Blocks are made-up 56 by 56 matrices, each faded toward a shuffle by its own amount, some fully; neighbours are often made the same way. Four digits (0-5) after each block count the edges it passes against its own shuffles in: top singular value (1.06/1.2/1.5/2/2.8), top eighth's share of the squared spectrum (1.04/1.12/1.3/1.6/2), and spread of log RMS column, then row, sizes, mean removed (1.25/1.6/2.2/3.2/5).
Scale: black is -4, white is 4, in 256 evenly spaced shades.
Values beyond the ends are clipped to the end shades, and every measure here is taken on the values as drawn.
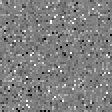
2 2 0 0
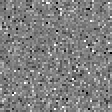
2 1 0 0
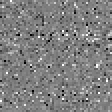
2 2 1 2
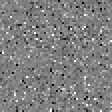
1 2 1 0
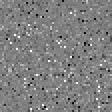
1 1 0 0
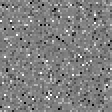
0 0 0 0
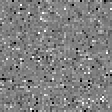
1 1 1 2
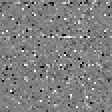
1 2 0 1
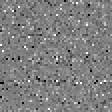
2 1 0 1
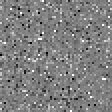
0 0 0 0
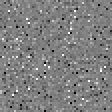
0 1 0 0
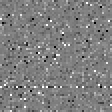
2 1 0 1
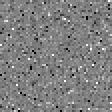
0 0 0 0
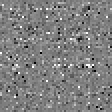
2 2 1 2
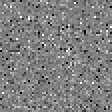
0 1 0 1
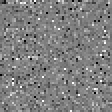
1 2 1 1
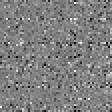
2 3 2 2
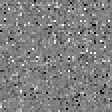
1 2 1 1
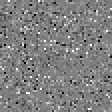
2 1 0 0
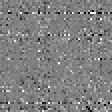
3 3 2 3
